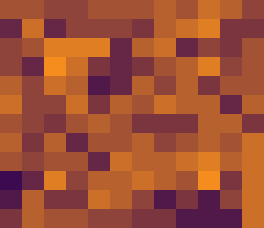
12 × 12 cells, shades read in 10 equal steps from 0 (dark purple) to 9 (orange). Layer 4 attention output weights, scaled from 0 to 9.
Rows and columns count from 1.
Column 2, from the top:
5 7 5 2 4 4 4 3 4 2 6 6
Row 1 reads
5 5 4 4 5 5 5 6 5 7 6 4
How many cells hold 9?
2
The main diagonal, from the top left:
5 7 8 7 1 6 3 4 7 9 4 7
